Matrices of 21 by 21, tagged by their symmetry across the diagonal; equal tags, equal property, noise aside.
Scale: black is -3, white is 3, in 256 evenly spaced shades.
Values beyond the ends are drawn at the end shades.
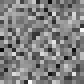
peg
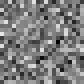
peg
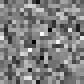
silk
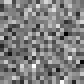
silk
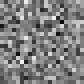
silk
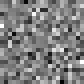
silk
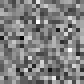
silk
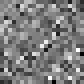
peg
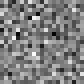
silk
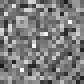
peg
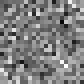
peg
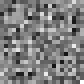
peg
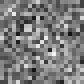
peg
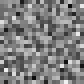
silk
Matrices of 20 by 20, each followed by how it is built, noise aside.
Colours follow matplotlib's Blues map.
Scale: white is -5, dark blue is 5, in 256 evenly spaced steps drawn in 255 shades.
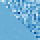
upper triangular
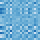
low rank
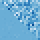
upper triangular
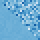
upper triangular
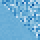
upper triangular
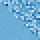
upper triangular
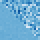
upper triangular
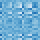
low rank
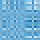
low rank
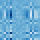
low rank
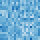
low rank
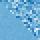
upper triangular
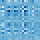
low rank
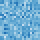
low rank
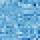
low rank
